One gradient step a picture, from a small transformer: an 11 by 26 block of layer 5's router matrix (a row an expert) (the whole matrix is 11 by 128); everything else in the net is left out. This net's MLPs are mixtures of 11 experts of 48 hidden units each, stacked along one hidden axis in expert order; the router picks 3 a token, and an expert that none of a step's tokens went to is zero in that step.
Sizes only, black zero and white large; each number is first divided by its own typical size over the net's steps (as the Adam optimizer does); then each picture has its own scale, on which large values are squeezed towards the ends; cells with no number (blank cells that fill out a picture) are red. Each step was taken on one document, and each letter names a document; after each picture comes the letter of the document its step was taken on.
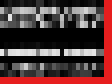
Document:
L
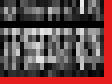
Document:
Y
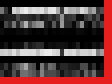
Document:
L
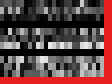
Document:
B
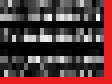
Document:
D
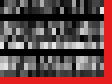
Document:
B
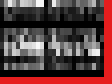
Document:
Y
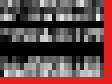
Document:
D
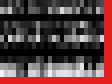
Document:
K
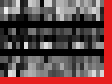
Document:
D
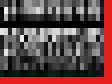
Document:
Y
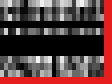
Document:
D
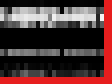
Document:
L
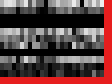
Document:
B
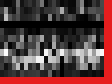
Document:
Y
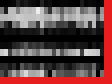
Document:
L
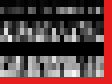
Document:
K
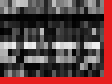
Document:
B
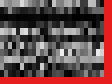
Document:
B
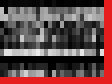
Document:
L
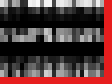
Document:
D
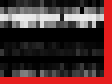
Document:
L
